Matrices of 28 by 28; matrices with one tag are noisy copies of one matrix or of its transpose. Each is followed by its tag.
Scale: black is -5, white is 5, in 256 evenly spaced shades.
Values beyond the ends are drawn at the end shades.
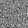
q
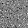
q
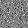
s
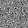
s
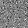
q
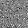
q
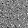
q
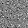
q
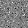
s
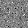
s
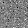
q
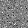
s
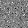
s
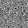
s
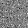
q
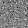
q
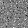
q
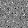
s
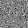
s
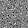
s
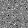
s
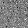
q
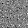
q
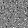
q
